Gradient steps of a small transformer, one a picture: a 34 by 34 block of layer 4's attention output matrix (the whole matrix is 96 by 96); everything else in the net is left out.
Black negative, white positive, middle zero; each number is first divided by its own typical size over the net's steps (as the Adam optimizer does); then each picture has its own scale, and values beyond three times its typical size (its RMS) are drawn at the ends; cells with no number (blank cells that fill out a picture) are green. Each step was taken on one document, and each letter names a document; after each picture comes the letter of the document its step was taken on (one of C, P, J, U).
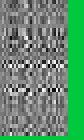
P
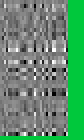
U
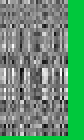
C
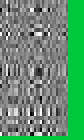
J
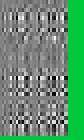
P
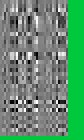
U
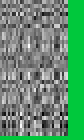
C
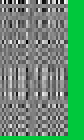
P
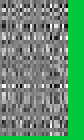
C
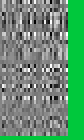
C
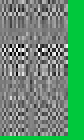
P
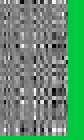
U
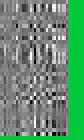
U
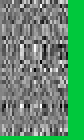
C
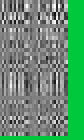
P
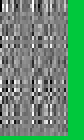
J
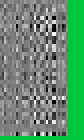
U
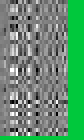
U
